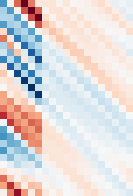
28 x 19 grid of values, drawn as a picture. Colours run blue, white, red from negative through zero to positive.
No overall slope runs across the table. The right part is calmer, past a seam about 30% of the way across. The halves do not mirror each other. Streaks slant down to the right. The distribution is heavy-tailed on both sides.
